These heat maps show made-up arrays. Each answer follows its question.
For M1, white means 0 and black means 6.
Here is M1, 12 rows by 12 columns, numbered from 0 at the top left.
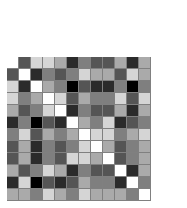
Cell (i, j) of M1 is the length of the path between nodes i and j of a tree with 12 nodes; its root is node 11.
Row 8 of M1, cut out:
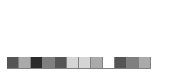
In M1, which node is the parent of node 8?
6
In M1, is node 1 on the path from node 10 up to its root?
yes
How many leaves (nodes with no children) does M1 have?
6
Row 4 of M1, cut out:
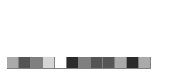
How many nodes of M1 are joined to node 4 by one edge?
1
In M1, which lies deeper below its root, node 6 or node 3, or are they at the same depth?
the same depth
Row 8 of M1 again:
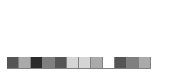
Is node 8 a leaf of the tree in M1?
no
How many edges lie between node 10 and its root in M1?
3
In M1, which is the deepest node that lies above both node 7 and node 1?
6
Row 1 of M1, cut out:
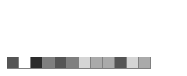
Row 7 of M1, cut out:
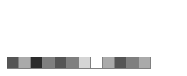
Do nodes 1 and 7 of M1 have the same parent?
yes
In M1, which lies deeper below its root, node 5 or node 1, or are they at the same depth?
node 5
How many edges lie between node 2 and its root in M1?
3
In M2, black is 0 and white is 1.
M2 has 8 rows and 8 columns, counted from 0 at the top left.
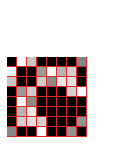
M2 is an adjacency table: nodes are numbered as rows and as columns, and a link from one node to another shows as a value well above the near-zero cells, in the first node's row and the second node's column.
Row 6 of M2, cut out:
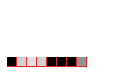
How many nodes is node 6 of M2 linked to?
4
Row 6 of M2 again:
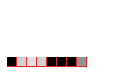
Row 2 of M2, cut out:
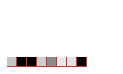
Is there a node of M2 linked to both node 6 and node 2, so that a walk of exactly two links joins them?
yes
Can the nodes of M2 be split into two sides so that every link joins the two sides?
no
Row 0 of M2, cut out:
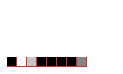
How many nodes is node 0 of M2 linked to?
3
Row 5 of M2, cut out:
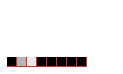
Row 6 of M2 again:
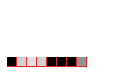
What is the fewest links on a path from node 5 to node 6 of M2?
2
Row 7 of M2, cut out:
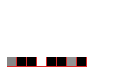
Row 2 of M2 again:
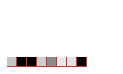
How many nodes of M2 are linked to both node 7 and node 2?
3
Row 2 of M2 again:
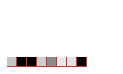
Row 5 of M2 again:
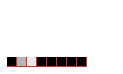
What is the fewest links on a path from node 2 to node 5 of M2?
1
